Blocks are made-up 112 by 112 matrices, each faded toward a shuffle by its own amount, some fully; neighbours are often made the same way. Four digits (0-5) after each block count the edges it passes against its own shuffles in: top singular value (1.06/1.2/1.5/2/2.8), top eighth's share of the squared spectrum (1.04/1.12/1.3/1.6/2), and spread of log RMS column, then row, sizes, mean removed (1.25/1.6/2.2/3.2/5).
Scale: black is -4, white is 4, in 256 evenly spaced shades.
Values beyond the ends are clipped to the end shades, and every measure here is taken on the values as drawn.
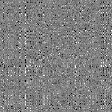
5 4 3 2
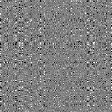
5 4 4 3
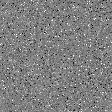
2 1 0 0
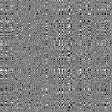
5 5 4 3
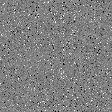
3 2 1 0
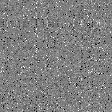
4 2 1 0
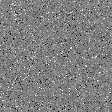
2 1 0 0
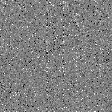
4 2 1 1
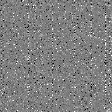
4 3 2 0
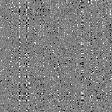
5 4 3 2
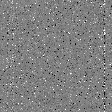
3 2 1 0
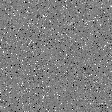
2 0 0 0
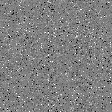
3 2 1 0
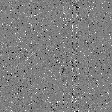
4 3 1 0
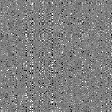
4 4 3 2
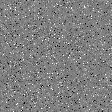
1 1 0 0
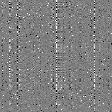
5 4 3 1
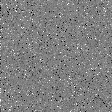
2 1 0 0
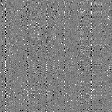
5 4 3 2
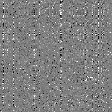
5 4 3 2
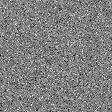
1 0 0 0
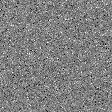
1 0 0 0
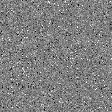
3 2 1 0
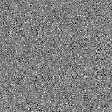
4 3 2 2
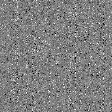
1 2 3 0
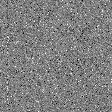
1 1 1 0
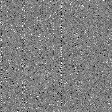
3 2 2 0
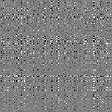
5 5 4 4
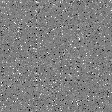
3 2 1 0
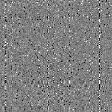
4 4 3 1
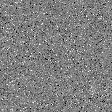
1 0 0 0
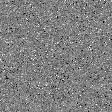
0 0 0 0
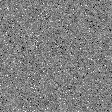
0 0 0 0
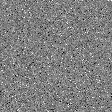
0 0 0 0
